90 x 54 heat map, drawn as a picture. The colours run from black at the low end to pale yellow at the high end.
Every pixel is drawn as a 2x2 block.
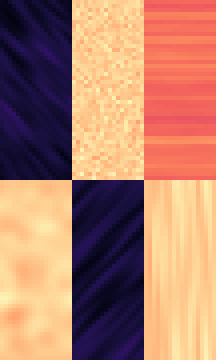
The table splits into 2 rows of 3 panels. Panel 1,1: very low, slanting down to the right, faint in contrast. Panel 1,2: very high, fine-grained, faint in contrast. Panel 1,3: high, streaked across, faint in contrast. Panel 2,1: very high, blotchy, faint in contrast. Panel 2,2: very low, slanting up to the right, faint in contrast. Panel 2,3: very high, streaked downward, faint in contrast.
